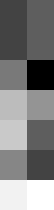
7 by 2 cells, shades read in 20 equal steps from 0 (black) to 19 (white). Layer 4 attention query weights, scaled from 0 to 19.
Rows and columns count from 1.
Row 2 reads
5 7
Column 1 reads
5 5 9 14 15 10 18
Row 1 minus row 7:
-13 -12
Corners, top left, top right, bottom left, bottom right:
5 7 18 19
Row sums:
12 12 9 25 22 15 37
